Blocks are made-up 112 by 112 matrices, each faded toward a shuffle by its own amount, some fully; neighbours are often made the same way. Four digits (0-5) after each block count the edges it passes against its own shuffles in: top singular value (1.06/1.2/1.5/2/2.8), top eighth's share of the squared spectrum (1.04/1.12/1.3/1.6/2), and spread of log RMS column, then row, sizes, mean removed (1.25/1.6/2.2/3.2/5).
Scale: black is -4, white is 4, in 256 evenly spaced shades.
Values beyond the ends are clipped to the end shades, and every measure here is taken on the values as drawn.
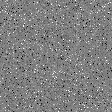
1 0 0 0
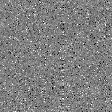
3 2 1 0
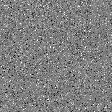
3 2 0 0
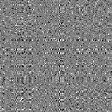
5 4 3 3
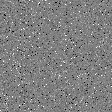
2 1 0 0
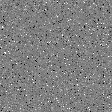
2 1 0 0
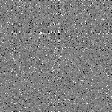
4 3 2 2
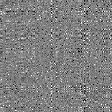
5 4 3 3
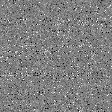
3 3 1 2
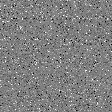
3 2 0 1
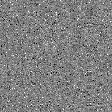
3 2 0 1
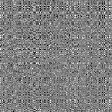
5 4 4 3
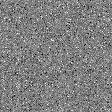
2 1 0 0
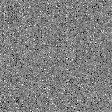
3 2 1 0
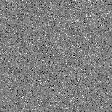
3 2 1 0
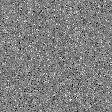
3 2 0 0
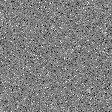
0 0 0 0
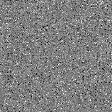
3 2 1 1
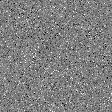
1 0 0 0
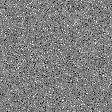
0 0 0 0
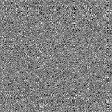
4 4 2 2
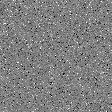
1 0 0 0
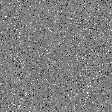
1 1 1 0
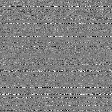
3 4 0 4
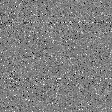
2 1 0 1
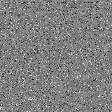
1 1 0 1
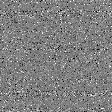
2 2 0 2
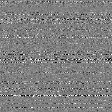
3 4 0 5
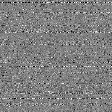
2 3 0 4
